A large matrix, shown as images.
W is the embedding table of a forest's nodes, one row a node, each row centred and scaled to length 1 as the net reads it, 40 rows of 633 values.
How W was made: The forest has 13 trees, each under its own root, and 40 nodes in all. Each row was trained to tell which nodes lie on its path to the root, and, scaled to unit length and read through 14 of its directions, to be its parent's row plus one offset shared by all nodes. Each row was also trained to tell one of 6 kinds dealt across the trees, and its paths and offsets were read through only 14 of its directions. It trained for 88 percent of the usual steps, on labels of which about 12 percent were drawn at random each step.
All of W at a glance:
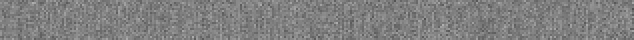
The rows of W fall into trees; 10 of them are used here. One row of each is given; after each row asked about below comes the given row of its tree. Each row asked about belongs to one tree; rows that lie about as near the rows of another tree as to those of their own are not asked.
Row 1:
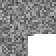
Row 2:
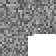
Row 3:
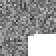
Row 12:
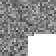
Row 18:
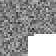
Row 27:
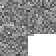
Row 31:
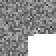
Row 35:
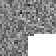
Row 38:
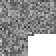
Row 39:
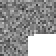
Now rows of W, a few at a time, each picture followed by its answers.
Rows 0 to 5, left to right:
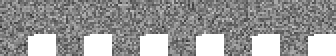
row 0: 2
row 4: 2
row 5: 18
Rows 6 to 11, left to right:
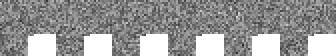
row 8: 12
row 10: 1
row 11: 39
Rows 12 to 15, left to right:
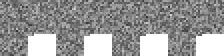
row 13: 27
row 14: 3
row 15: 12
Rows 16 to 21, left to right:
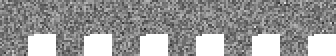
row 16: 12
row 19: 3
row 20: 27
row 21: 39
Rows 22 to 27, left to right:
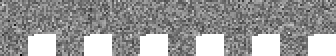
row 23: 3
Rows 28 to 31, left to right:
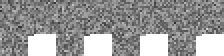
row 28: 3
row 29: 1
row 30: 27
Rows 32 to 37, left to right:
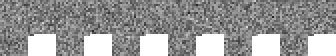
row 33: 18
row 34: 2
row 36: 1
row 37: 1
